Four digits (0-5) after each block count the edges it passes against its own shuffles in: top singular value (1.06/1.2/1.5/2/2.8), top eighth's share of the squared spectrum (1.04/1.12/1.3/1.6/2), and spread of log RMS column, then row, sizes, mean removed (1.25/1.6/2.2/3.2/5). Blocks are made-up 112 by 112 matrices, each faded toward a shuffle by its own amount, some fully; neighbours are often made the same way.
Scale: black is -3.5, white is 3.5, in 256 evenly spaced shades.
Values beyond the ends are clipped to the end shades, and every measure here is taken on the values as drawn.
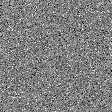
0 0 0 0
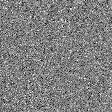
0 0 0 0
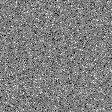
0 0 0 0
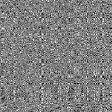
5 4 3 3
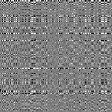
5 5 4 4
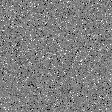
1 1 0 0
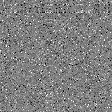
3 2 0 0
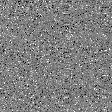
3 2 0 1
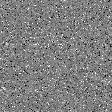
3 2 0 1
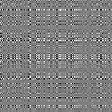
5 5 4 5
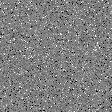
1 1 0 0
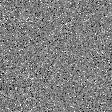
2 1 0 0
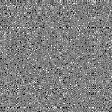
4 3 2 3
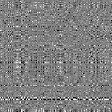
5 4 3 3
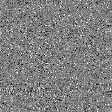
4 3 1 2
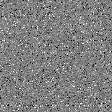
3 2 0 1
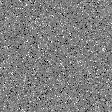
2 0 0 0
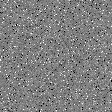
0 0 0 0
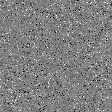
0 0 0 0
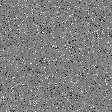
0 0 0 0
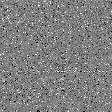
3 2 0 1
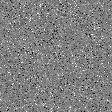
2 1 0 0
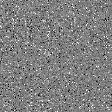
3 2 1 1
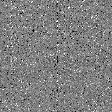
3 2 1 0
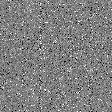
2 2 1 0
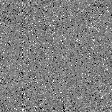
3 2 2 1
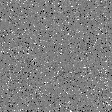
1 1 0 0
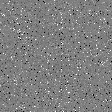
1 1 0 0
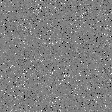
1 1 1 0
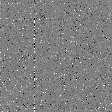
3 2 1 0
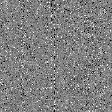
3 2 3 0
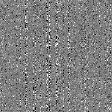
3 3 4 0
